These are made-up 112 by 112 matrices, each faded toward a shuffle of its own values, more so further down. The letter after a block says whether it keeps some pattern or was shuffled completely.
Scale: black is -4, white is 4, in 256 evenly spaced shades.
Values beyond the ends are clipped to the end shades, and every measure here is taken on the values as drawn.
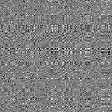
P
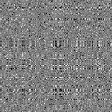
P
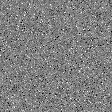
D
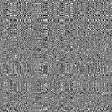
P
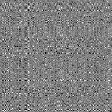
P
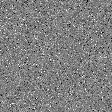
D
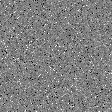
D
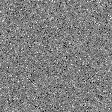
D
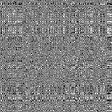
P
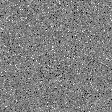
D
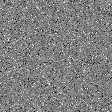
D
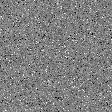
D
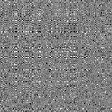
P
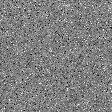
D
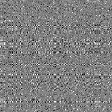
P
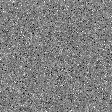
D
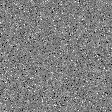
D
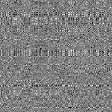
P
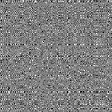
P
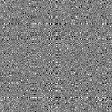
P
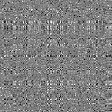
P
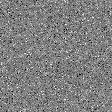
D
